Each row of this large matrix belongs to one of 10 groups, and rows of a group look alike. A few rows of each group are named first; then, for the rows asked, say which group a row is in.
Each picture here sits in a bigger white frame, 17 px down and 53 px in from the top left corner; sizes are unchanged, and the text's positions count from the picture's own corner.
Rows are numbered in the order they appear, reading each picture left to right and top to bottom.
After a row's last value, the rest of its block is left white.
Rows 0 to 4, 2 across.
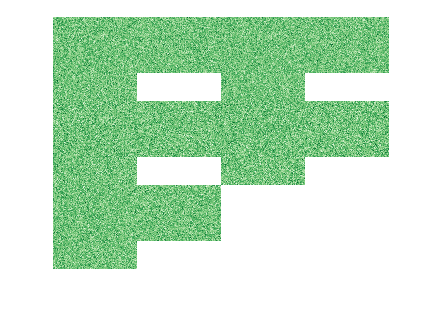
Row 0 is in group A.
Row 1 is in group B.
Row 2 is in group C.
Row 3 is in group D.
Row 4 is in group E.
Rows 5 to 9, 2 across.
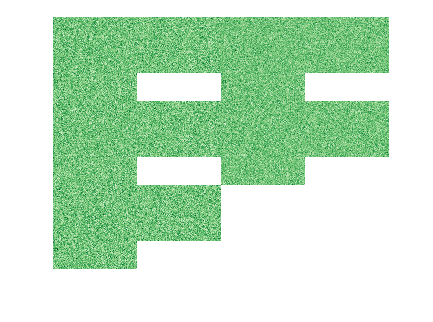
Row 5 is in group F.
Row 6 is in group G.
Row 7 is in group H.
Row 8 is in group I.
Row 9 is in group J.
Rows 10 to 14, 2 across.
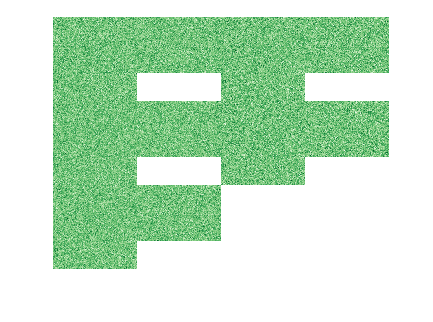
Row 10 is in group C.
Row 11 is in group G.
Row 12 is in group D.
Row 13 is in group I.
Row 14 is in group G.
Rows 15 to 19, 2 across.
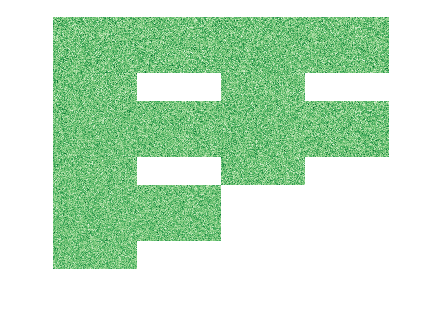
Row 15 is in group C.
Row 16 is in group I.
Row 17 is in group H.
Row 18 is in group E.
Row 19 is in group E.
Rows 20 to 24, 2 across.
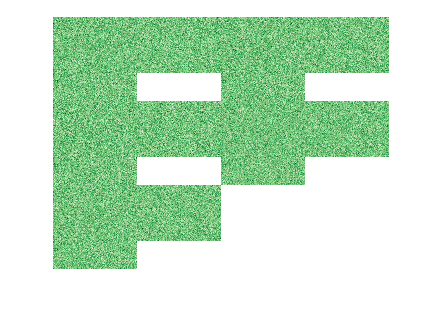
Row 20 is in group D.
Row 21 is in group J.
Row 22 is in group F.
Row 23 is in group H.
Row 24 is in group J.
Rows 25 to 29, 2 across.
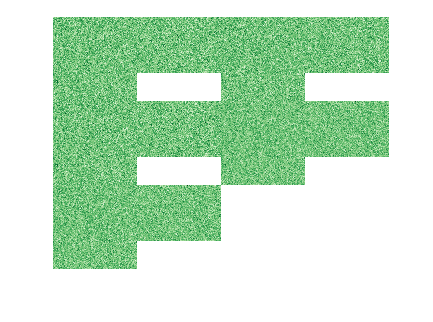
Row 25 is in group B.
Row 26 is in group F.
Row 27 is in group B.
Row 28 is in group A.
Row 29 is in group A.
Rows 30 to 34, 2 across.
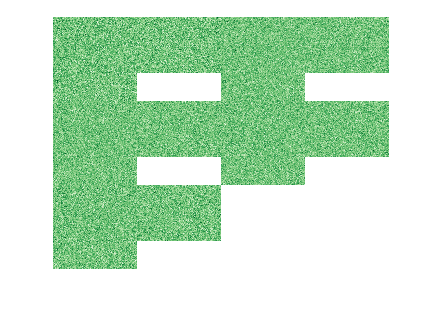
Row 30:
D
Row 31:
G
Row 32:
H
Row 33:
I
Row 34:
H
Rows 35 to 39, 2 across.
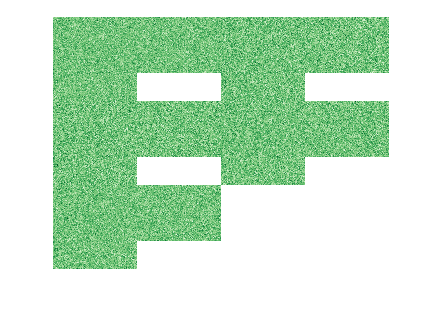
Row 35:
H
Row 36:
B
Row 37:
J
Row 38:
A
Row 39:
G
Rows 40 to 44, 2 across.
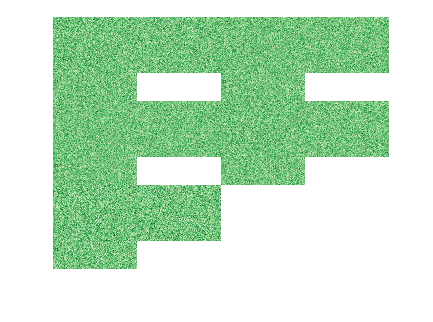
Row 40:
I
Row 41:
G
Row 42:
G
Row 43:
I
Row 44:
C
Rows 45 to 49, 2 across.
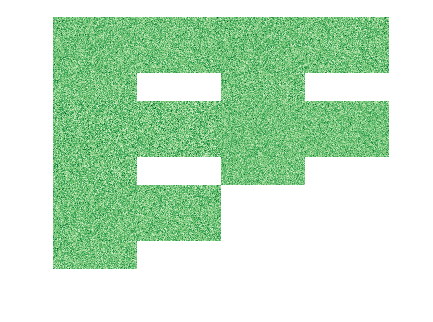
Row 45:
D
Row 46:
D
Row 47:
B
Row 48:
E
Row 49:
D
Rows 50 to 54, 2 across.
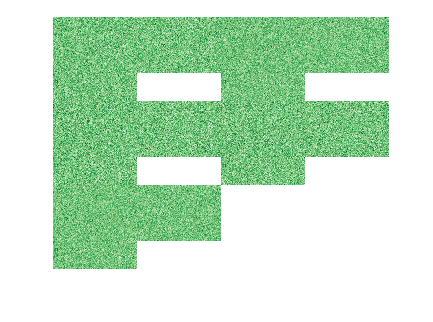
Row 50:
B
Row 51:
D
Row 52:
F
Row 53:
C
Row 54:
G
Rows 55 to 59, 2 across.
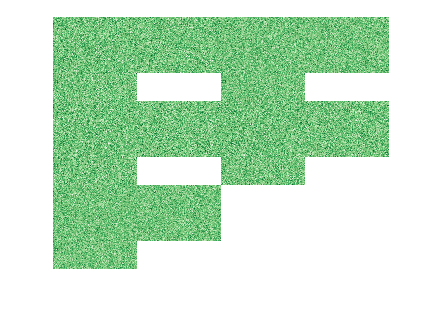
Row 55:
C
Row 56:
J
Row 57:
F
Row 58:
I
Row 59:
H
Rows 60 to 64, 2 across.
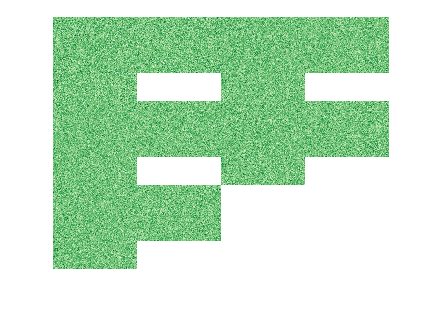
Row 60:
D
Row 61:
F
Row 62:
E
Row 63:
F
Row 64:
G
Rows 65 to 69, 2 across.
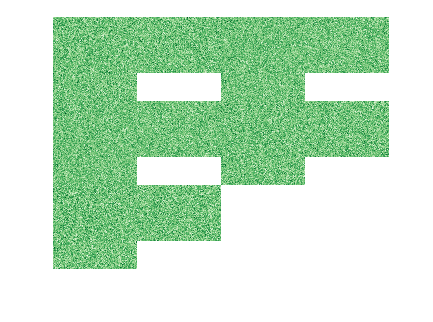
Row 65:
A
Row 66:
D
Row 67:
B
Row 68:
J
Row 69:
F
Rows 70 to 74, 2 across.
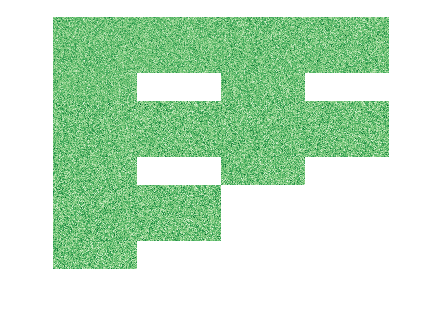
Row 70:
I
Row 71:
B
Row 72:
E
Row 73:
C
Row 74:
C
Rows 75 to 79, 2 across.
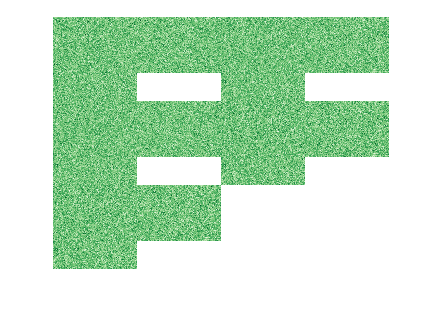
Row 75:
E
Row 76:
B
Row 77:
D
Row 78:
B
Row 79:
B
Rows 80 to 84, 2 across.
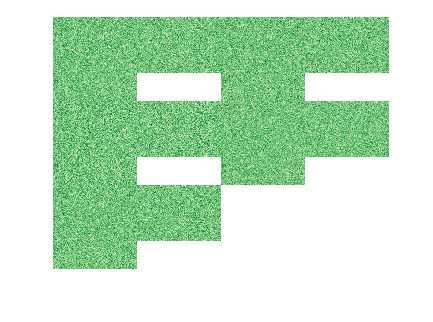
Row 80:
B
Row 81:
H
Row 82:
B
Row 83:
G
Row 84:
H
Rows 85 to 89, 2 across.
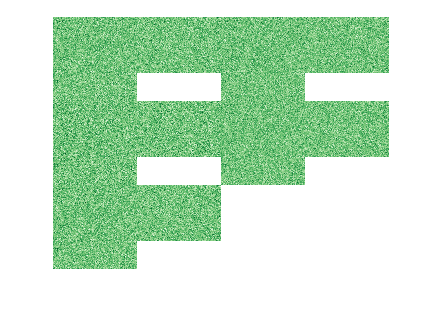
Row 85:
D
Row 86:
I
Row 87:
F
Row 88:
D
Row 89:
D
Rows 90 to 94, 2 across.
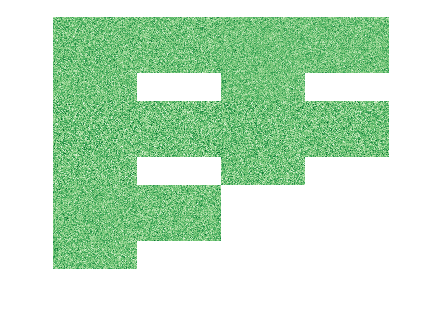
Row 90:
I
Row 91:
G
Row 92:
I
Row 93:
E
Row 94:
G
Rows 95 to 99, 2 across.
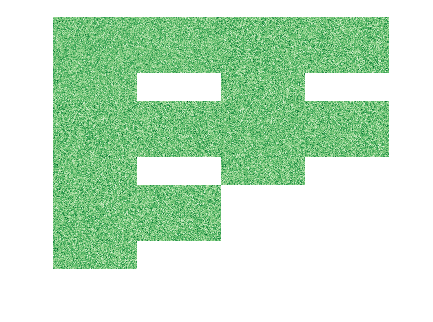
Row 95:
D
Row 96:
F
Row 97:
A
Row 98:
H
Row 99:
J
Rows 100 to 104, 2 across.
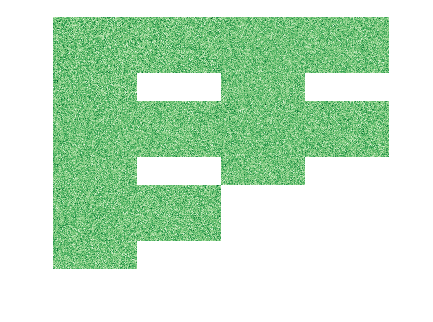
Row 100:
J
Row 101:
H
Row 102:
D
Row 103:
H
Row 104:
D
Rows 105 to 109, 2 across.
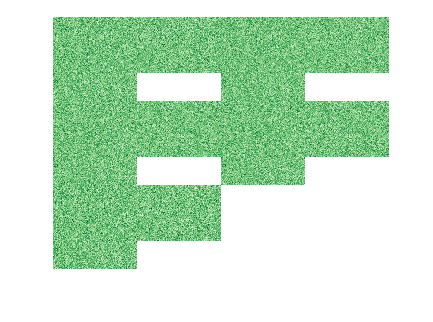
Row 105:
B
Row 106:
B
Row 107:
J
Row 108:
J
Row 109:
B
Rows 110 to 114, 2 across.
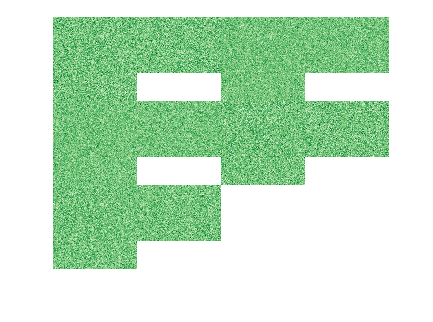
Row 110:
J
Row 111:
H
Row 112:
E
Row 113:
C
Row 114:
F
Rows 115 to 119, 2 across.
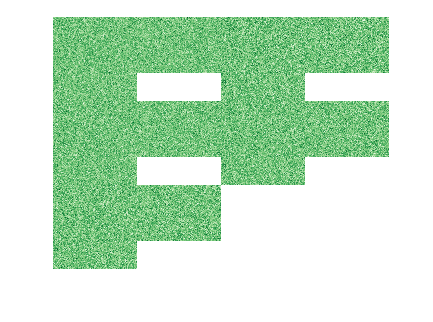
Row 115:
A
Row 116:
B
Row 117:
I
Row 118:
B
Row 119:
J
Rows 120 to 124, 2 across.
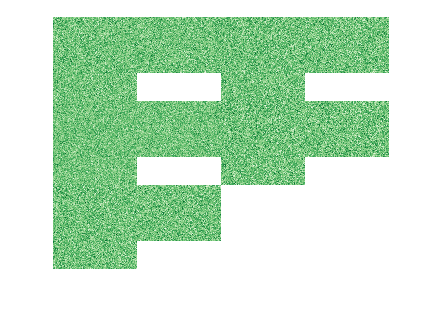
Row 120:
C
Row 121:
B
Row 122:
D
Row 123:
B
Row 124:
E
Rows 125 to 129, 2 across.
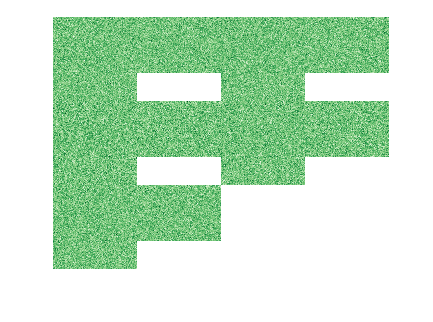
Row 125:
I
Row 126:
D
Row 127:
A
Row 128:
H
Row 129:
E
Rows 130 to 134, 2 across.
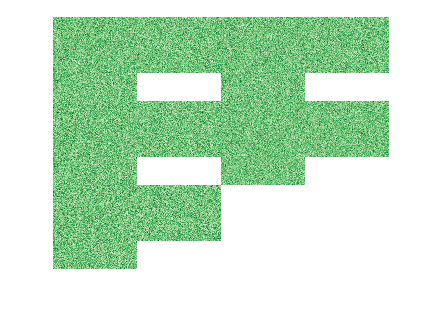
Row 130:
D
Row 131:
H
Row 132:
F
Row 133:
I
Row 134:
J
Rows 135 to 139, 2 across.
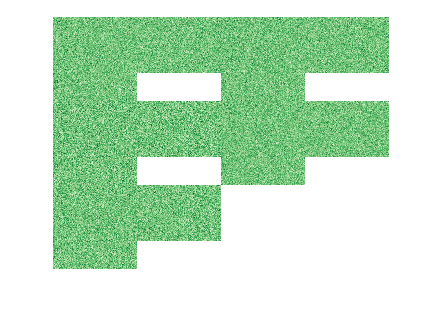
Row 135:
G
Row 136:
I
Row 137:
H
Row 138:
E
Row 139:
H
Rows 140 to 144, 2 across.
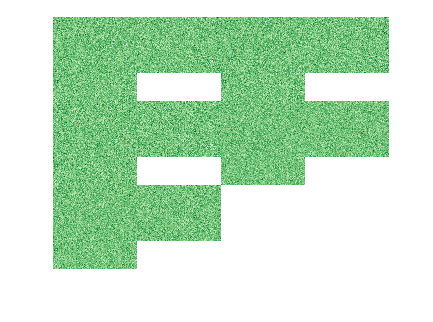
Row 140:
D
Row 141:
D
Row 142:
H
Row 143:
I
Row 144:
H
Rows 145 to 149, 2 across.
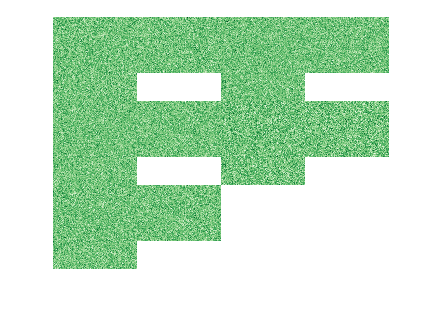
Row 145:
A
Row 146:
G
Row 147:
H
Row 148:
B
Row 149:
H
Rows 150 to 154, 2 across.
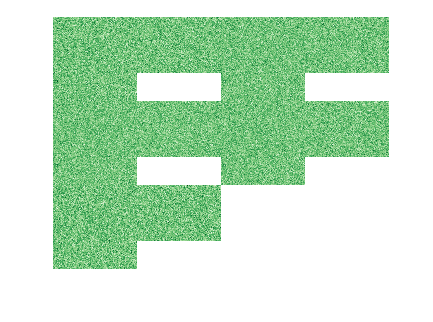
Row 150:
J
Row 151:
H
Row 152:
D
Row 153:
E
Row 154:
A
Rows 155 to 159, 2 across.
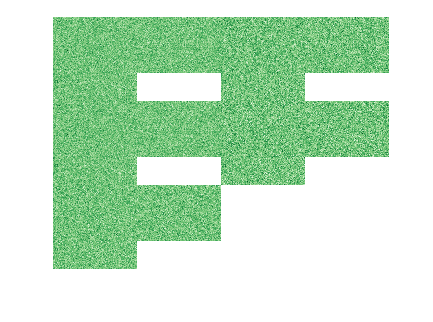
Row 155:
G
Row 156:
A
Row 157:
G
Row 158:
C
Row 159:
E
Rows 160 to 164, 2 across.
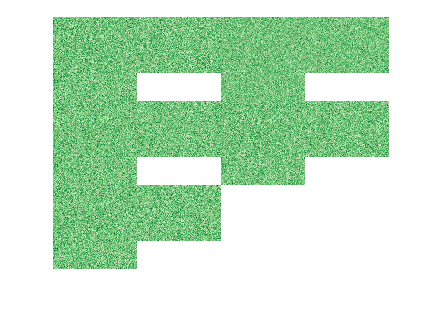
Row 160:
F
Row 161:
I
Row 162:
C
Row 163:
F
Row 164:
J
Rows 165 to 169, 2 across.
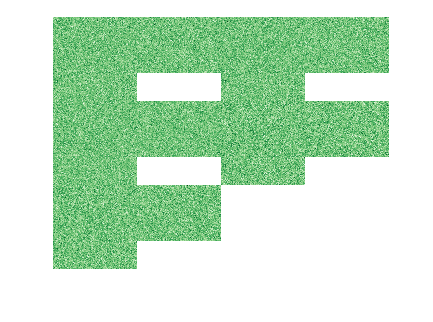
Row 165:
H
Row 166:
D
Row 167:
I
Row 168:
C
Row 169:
A
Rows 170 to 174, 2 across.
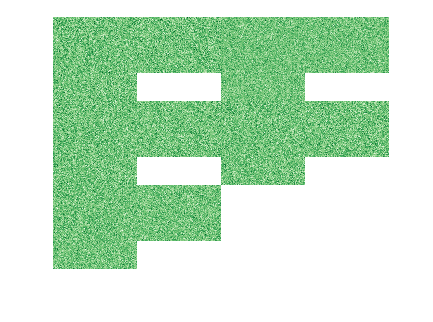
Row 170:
A
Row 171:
H
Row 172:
J
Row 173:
B
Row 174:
I
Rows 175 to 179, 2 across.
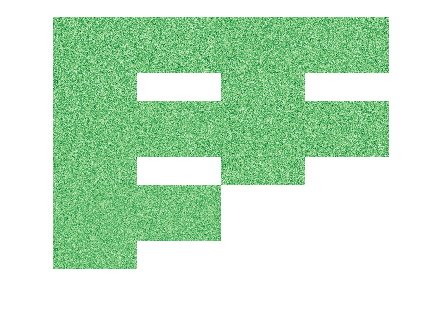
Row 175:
B
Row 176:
D
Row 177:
F
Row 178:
H
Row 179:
G
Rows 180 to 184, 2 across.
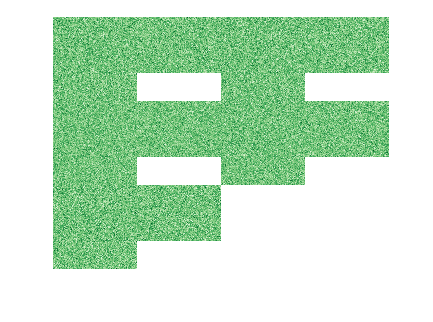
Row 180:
A
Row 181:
B
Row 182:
E
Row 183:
I
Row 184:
C
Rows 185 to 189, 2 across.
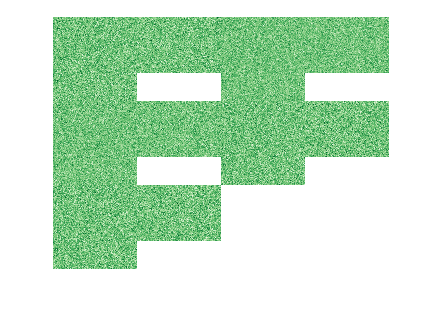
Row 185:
D
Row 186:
F
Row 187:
H
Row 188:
E
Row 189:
B
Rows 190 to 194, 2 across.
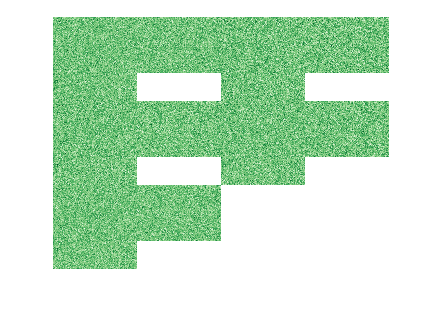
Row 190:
G
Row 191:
E
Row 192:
D
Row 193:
H
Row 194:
D
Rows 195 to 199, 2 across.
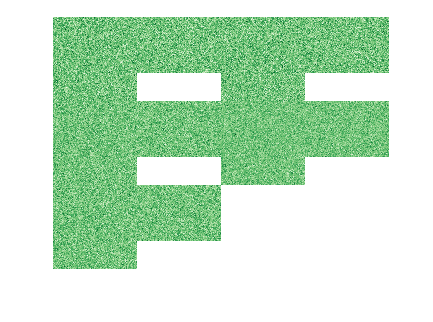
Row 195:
B
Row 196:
C
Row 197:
E
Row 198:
G
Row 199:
J
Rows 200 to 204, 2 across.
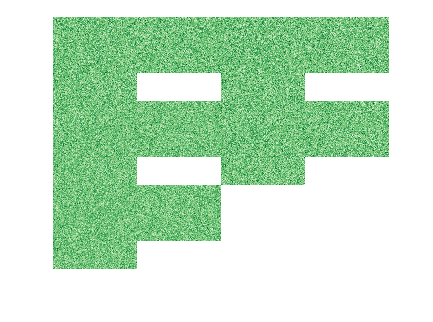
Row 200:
E
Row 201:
F
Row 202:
C
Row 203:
C
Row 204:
D
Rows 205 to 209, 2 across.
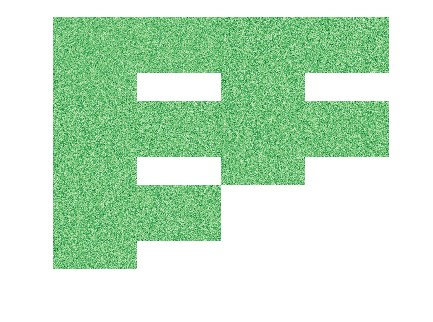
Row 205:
G
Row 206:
B
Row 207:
C
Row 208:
A
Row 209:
J
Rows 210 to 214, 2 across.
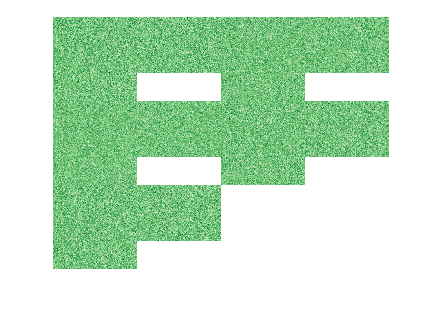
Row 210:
A
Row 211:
H
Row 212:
E
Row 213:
H
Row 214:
B
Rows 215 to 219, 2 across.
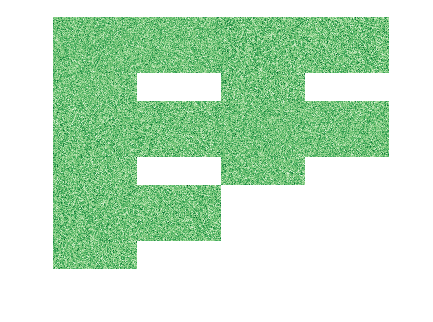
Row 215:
D
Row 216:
A
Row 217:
C
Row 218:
G
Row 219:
A
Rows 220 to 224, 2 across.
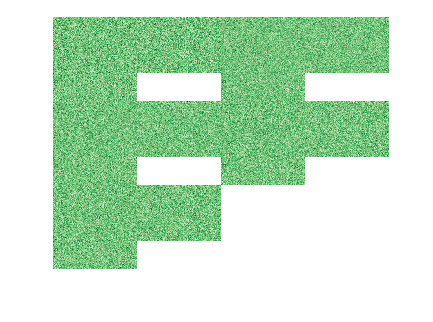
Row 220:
H
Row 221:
G
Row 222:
A
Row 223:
D
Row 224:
H
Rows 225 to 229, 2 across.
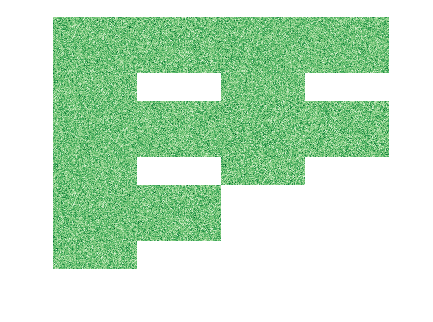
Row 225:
H
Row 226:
I
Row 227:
B
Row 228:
J
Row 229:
H
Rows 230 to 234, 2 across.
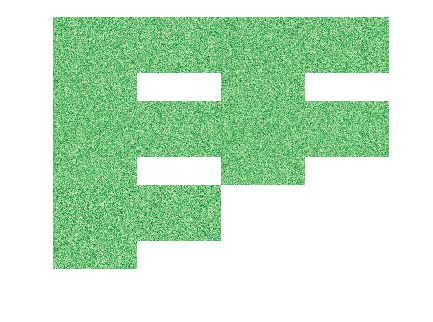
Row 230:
B
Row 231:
H
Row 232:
D
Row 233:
D
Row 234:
F
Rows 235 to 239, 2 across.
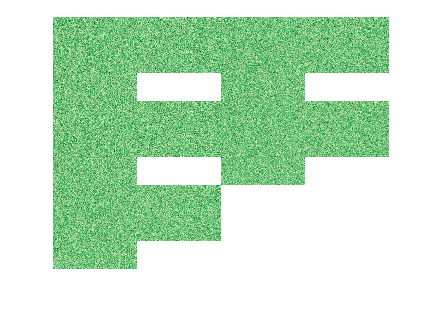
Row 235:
A
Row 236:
E
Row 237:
C
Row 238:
E
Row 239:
D
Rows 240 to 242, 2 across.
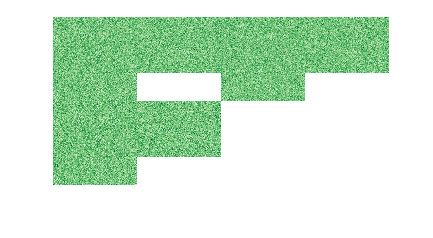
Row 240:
C
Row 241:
H
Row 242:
C
